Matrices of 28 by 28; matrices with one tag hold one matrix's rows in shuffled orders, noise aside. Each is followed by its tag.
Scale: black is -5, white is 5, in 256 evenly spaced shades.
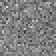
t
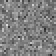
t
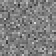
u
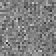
t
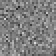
u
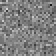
t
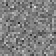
u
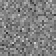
u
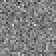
u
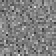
u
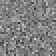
u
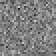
u
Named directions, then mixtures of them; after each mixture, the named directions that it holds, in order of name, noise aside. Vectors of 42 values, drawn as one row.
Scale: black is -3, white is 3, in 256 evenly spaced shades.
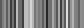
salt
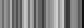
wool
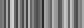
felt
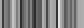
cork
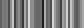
felt, salt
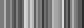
salt, wool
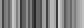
cork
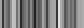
cork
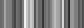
salt, wool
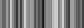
felt, wool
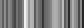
salt, wool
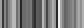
cork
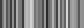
salt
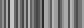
felt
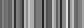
felt, salt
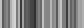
cork, salt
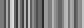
felt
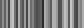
felt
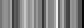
cork, wool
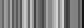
wool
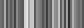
salt, wool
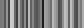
felt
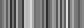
salt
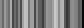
wool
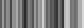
wool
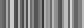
felt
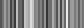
salt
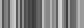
cork, salt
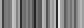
cork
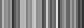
cork, wool
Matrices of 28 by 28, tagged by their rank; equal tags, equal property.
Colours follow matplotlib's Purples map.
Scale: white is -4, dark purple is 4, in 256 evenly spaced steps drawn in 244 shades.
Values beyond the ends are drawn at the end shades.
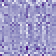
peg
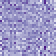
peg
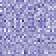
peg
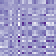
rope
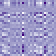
rope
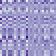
rope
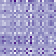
rope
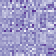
peg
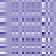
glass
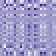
rope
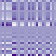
glass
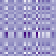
glass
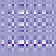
glass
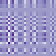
glass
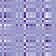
glass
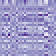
rope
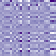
rope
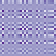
glass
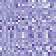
peg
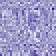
peg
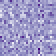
peg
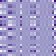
glass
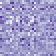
peg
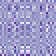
rope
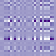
glass
